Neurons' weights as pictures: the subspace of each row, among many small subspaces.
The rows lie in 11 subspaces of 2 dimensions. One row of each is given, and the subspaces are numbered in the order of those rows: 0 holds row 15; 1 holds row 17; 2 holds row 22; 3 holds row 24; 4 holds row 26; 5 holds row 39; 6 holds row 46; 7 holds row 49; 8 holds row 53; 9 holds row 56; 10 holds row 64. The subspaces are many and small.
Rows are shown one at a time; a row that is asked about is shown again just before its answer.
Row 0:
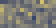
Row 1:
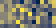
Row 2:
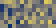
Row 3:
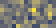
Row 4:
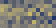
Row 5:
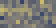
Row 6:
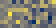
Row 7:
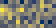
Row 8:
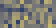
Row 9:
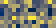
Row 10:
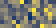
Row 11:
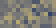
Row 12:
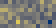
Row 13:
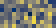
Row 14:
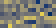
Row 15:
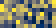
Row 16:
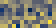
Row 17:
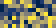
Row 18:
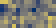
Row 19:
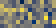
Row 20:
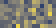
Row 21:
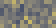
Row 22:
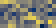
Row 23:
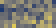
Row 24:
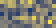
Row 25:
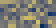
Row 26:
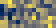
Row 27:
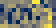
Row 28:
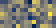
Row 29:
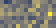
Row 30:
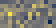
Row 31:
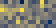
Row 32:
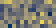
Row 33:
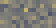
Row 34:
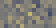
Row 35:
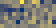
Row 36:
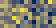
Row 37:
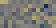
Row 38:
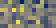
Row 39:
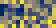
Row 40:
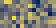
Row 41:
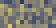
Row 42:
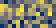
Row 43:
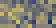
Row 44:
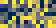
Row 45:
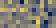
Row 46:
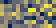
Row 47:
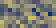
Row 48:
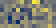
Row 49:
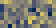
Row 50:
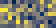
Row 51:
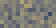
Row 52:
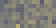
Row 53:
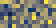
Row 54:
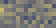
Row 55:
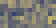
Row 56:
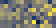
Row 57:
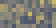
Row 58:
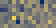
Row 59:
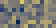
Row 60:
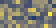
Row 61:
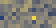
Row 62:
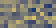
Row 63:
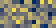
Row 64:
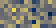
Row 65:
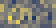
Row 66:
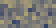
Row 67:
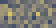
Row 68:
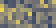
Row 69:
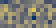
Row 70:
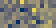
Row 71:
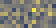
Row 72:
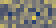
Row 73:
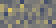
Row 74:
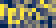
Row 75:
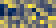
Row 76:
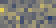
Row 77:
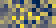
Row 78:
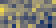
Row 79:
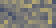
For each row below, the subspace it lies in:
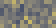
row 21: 5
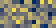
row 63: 10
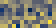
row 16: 5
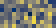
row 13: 0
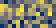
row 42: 5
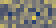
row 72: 8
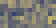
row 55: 3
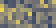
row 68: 1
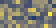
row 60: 3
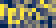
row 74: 4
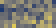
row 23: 0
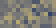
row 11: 4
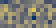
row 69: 8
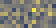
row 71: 0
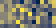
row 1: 1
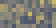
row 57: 0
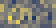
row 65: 4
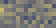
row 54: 9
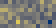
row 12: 2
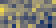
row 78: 0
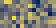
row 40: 1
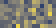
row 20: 5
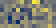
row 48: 4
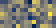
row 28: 10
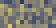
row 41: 7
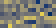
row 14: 6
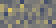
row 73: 7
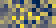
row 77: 1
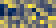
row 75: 4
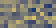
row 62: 6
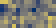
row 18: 0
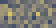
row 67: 8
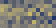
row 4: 6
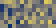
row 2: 7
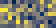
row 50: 2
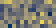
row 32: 7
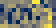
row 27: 4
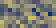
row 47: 4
